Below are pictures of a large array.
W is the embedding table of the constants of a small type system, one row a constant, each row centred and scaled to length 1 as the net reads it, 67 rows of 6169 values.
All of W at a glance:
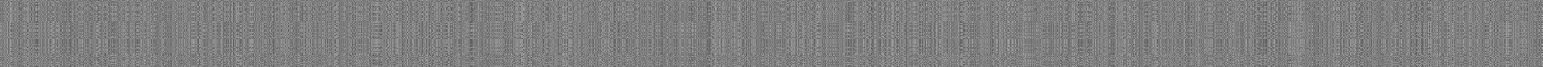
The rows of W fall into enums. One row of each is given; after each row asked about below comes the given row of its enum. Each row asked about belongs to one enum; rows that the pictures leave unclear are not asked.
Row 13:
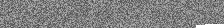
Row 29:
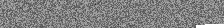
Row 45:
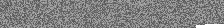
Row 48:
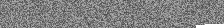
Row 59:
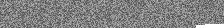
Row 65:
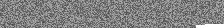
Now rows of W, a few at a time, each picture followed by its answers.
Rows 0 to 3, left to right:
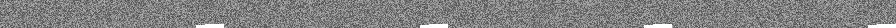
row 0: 59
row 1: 29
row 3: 48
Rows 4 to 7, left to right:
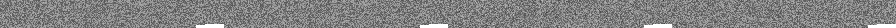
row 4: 45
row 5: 45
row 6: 13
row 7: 65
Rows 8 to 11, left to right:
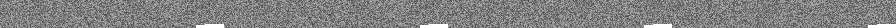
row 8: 48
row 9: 48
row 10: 59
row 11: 45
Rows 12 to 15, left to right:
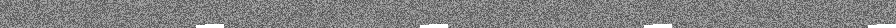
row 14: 59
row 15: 65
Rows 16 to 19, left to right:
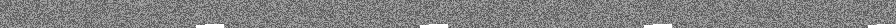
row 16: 45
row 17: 65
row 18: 59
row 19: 65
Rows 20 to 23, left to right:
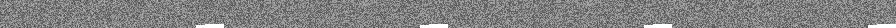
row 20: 59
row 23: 29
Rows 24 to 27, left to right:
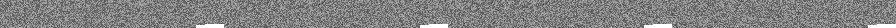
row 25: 29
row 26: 29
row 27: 65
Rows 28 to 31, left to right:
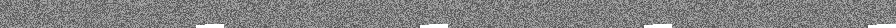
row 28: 45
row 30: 29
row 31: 29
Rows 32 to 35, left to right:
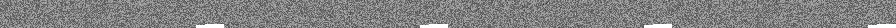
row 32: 45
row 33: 65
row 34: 29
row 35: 45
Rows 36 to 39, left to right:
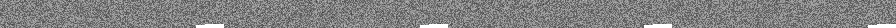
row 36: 65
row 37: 13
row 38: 29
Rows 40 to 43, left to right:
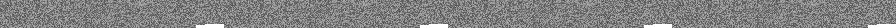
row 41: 45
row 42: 45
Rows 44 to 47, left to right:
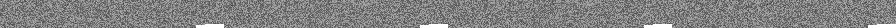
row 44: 65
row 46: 45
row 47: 29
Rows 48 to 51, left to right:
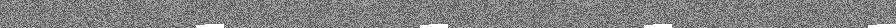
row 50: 45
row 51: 29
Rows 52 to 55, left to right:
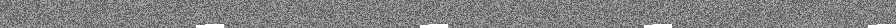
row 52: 45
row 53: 65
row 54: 65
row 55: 13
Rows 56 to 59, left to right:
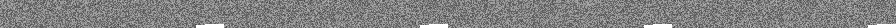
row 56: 29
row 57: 59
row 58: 45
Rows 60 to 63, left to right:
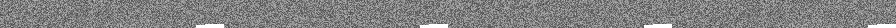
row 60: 13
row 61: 65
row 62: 29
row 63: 13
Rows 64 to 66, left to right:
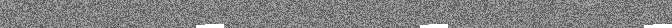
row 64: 29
